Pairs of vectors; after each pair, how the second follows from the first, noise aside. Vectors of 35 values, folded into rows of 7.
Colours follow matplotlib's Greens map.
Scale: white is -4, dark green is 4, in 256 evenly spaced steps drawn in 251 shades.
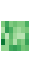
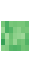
shrunk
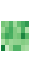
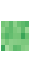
shrunk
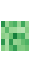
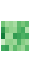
shuffled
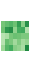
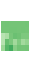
partly zeroed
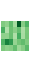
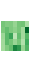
wrapped around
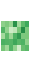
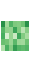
shuffled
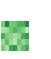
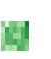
sign-scrambled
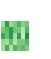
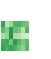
sign-scrambled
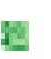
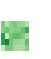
sign-scrambled
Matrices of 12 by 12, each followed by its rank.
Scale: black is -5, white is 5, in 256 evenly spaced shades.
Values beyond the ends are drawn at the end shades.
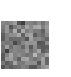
full rank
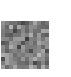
full rank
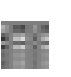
one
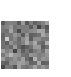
full rank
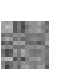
two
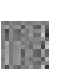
two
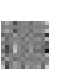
two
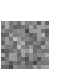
full rank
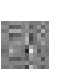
two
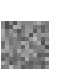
full rank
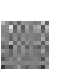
two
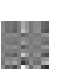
one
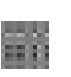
one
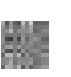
two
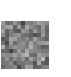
full rank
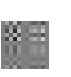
one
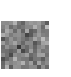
full rank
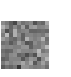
full rank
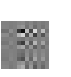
one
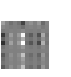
one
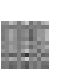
two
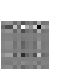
one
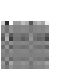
one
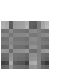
one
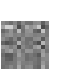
two
